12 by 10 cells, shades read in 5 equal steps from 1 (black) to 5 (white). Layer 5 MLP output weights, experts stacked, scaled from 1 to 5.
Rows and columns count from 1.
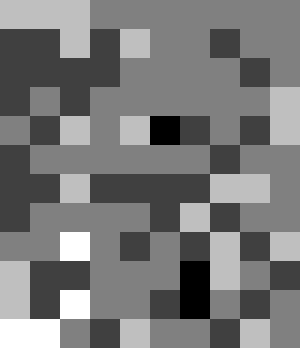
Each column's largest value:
5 5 5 3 4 3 4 4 4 4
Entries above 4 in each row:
0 0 0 0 0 0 0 0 1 0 1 2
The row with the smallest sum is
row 3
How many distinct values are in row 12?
4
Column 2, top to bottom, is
4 2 2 3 2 3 2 3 3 2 2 5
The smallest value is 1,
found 3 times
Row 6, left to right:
2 3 3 3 3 3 3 2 3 3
